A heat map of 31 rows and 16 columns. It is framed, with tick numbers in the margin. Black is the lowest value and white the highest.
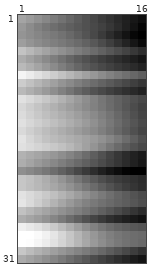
Streaks run across, left to right. Values rise toward the left. The top right is the ninth with the lowest average. There are no lone odd cells. The bottom left is the ninth with the highest average.
